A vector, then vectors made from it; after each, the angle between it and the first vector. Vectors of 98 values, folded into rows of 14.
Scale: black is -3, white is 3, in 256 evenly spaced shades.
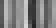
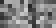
partly aligned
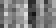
nearly parallel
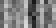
nearly parallel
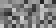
orthogonal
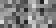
partly opposed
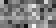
partly opposed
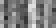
nearly opposite
